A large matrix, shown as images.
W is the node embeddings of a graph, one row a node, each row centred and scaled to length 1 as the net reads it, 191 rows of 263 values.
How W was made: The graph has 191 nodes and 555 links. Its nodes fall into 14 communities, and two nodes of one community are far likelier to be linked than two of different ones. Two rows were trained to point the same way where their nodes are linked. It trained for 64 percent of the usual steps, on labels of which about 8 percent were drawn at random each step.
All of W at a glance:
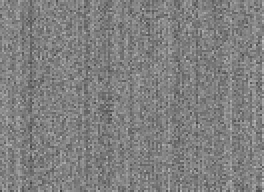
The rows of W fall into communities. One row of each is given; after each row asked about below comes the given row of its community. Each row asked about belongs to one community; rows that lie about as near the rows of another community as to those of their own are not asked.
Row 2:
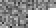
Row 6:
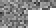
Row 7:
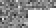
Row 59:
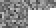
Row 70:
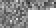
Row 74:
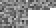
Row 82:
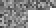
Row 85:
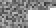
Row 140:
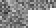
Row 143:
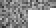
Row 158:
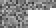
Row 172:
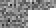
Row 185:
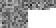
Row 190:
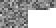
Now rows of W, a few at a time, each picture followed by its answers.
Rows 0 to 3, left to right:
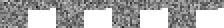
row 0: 70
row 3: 172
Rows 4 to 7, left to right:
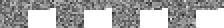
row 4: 172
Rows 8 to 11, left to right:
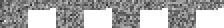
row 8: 158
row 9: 82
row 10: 172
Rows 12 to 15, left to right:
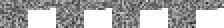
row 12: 85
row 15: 190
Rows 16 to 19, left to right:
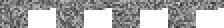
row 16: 7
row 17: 190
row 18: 172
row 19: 143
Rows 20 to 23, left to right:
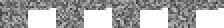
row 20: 70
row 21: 6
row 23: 85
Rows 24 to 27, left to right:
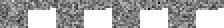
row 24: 140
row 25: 172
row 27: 85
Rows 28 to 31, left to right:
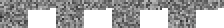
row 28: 2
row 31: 85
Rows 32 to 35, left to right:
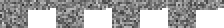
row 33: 59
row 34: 172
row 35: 6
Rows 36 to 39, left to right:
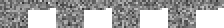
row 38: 82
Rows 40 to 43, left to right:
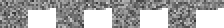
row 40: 140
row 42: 185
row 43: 190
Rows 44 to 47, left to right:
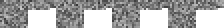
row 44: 190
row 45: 74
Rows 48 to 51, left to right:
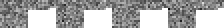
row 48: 74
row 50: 185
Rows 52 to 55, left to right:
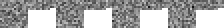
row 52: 172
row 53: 85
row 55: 85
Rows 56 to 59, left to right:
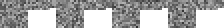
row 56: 172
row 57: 6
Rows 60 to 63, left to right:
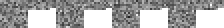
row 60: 143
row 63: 190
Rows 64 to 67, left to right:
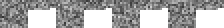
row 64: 140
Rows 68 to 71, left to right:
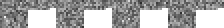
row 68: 59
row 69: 70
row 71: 59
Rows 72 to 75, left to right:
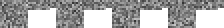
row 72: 85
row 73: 59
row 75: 185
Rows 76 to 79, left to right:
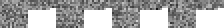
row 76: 74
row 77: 143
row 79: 185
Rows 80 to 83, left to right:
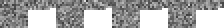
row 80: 74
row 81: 70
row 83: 143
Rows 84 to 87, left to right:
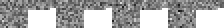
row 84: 143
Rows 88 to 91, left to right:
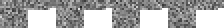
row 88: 85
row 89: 6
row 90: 190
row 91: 143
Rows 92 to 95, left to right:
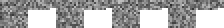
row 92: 70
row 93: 143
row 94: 59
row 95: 185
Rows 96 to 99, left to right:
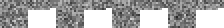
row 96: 2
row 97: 190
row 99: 59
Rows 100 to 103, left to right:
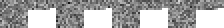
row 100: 140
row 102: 85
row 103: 190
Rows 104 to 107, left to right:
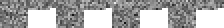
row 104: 70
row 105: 172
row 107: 140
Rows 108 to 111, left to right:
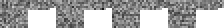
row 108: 2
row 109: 143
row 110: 70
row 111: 172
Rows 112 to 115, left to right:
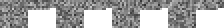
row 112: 70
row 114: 6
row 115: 190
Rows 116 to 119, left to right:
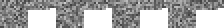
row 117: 59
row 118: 172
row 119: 185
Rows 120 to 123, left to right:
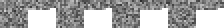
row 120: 143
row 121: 185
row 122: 74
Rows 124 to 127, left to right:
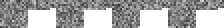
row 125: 185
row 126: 7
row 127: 6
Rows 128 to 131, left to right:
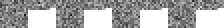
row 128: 190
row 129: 140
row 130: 140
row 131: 140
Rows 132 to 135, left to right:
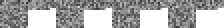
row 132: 190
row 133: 82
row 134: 2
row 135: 74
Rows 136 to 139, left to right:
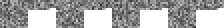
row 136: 185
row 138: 185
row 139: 140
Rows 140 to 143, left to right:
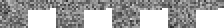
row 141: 143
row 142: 2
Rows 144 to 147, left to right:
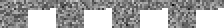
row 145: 59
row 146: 85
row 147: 143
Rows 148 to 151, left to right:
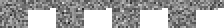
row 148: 185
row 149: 74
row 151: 70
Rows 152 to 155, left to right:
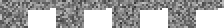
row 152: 143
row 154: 85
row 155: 172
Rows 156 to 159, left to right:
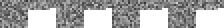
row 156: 140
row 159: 59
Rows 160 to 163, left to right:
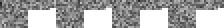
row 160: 172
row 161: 6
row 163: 59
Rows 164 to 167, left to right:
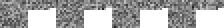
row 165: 6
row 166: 74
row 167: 2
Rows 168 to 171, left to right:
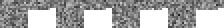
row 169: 185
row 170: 85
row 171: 185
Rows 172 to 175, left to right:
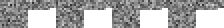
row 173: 59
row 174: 59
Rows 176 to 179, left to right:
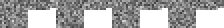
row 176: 82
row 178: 82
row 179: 70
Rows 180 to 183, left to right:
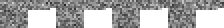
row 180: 7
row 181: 143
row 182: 59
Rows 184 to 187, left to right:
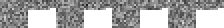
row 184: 70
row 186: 190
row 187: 74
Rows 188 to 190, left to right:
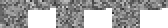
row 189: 190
